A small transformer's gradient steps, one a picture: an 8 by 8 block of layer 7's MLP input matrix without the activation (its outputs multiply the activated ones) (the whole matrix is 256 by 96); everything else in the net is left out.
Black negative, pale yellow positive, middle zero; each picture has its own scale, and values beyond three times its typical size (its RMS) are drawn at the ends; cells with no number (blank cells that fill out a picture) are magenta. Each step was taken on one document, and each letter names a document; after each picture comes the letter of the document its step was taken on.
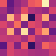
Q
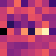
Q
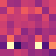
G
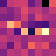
Q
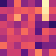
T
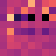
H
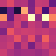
H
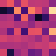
H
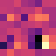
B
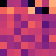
T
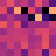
H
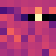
H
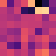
G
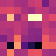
B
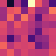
T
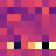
G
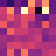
T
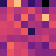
Q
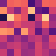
T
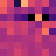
H
